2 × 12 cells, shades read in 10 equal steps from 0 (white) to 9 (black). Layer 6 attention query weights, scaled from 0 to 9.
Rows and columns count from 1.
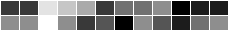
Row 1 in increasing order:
1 2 3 4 5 5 7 7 7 8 8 9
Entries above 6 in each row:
6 3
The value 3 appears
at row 1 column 5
